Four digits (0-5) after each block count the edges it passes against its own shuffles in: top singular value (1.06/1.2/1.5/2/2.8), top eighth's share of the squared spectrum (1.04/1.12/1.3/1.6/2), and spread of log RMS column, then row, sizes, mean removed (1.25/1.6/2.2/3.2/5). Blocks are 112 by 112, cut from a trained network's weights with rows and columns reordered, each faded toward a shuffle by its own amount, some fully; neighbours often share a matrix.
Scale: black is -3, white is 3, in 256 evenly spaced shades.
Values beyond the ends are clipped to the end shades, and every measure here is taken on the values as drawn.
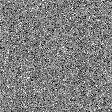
0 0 0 0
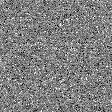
0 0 0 0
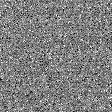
1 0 0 0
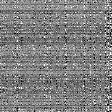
4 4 4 2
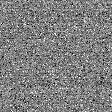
2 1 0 0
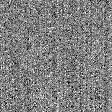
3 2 0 1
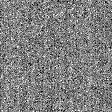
2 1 0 0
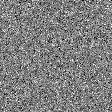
0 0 0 0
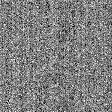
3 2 0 1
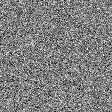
0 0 0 0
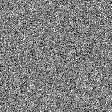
2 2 0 0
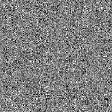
3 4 3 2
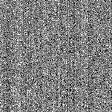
3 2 0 1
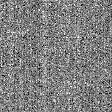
3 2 0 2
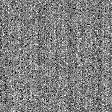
3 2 0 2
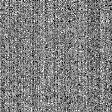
4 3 0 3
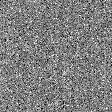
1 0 0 0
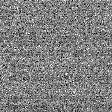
2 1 1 0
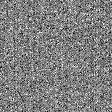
2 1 0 0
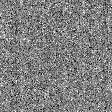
1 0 0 0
